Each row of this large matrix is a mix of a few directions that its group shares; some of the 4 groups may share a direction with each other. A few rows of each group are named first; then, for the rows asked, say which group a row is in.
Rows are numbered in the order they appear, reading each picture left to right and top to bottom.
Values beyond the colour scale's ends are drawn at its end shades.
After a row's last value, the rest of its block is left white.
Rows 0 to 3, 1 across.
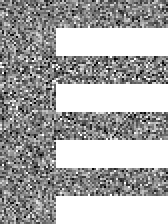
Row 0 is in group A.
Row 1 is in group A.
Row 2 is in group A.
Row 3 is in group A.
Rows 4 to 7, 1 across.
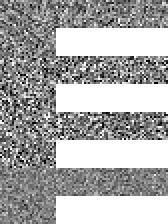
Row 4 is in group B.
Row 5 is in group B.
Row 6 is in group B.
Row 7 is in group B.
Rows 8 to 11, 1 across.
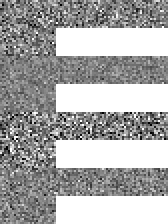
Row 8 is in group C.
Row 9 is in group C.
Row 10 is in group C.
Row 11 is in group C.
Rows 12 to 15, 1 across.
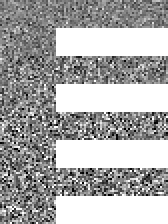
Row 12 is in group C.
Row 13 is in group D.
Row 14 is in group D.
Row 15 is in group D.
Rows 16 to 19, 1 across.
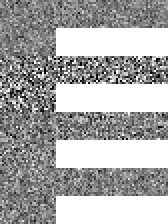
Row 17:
C
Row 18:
B
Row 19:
D
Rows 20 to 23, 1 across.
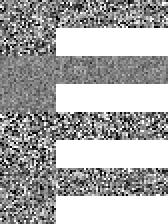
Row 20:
B
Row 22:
D
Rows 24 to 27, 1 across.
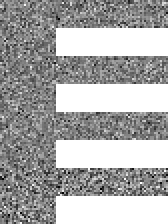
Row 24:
B
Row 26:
A
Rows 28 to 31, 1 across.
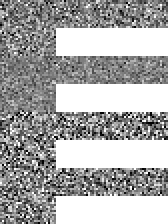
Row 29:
A
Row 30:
C
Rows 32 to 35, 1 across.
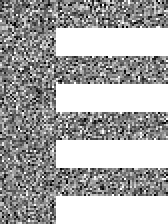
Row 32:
B
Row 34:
B
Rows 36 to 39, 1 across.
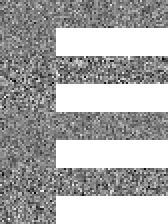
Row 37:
B
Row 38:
A
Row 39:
C
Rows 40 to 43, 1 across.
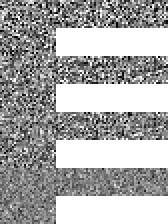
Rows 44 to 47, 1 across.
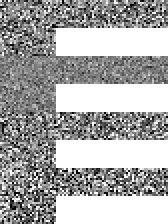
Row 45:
C
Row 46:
D
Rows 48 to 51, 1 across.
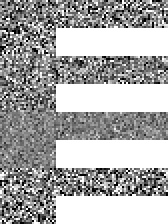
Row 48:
C
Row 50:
C
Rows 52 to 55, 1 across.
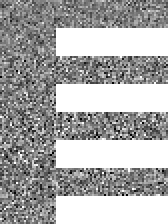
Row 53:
B
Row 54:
C
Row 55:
B
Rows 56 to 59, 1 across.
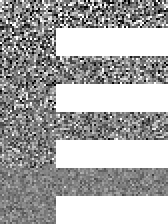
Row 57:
B
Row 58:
D
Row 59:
D
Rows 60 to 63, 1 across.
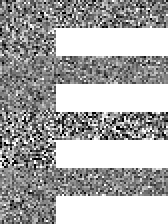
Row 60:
C
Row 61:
A
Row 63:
C
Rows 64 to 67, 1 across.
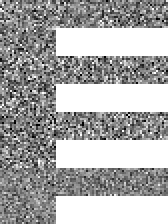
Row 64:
B
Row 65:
D
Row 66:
A
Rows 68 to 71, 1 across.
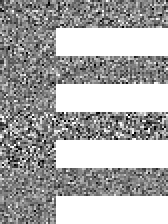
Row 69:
B
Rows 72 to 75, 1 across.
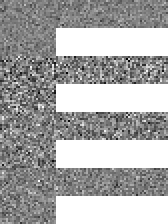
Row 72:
B
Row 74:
A
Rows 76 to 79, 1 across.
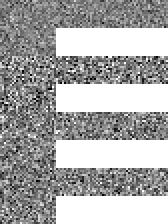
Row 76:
C
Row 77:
A
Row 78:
C
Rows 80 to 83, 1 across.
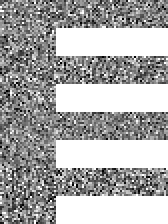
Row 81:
C
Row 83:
C
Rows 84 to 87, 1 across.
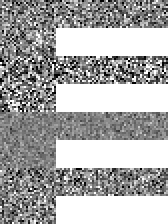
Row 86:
C
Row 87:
D
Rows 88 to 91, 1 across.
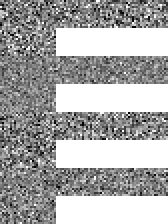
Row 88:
A
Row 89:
D
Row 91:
B
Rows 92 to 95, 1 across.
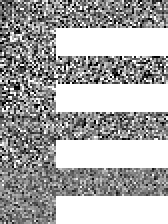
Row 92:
C
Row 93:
C
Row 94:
B
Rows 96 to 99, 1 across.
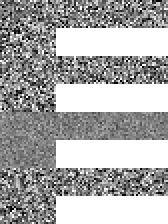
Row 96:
C
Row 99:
D
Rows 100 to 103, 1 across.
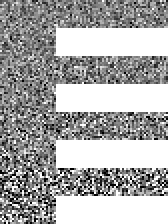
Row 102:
B
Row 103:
D
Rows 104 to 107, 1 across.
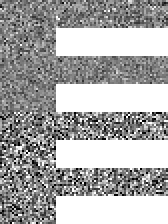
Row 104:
B
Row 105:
C
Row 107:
D
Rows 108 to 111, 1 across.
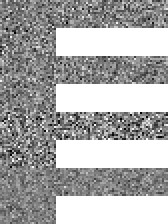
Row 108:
C
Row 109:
C
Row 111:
D
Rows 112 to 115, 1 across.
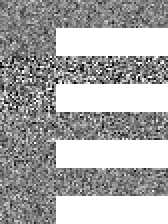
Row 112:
D
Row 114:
B
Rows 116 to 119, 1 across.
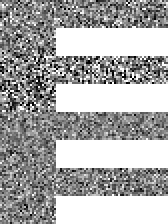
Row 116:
A
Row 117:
A
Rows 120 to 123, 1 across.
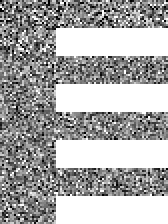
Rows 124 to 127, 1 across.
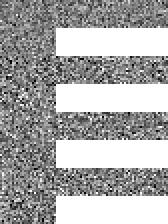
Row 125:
B
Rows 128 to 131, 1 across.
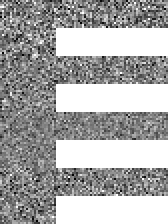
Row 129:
C
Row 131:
C
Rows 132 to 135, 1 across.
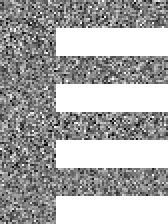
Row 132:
C
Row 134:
D
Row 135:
D
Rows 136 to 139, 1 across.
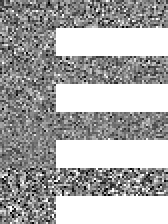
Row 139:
D
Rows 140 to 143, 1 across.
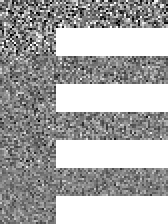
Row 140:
A
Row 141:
C
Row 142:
A
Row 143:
C
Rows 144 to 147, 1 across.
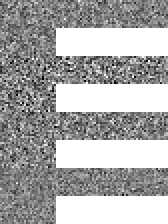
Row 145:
A
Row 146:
D
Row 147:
B
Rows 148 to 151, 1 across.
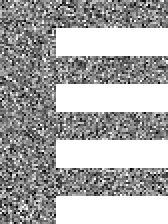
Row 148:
A
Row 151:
B
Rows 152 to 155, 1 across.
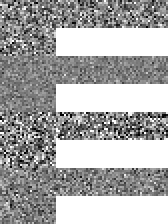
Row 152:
D
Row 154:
B
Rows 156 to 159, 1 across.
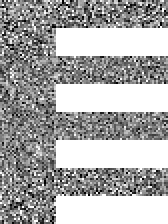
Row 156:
A
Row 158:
A
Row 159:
C
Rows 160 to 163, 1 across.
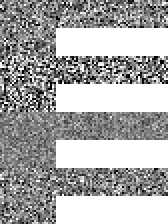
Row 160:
B
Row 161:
A
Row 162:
D
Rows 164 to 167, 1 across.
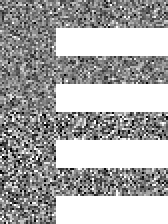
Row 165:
D
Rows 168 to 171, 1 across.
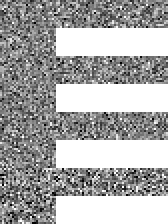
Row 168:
D
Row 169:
D
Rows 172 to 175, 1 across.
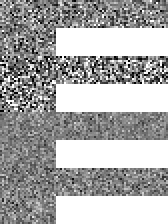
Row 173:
A
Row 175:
A
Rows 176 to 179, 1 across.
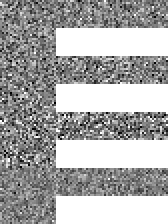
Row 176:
D
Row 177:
B
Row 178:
B
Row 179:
B
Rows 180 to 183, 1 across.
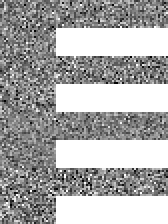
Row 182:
A
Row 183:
C
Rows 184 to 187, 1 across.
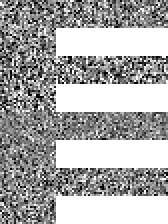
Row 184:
D
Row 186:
C
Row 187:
B
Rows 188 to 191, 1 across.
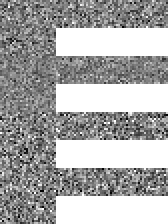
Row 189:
B
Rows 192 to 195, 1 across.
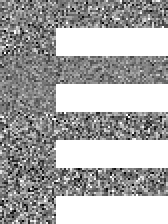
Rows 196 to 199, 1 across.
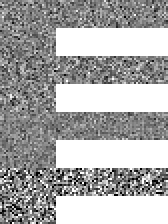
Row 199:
D
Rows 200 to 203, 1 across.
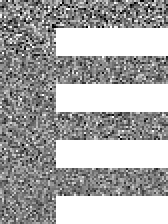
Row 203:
A
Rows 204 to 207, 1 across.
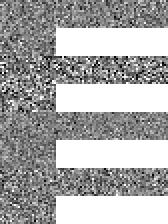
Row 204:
C
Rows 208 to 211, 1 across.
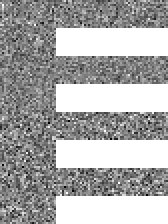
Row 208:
C
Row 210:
A
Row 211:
D
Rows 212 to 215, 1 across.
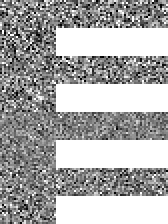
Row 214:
C
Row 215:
B
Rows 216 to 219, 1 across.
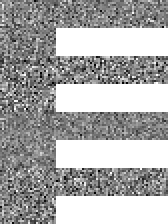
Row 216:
C
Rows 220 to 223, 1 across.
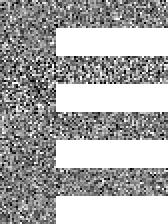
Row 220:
C
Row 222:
C
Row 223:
B
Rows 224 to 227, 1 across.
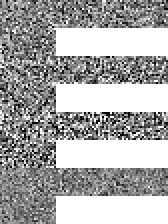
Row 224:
C
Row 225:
B
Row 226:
B
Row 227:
C
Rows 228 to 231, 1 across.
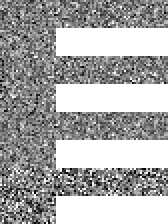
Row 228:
D
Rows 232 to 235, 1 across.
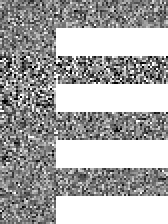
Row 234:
C
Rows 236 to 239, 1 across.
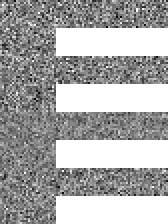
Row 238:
B
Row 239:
B
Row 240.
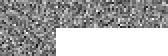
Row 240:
B
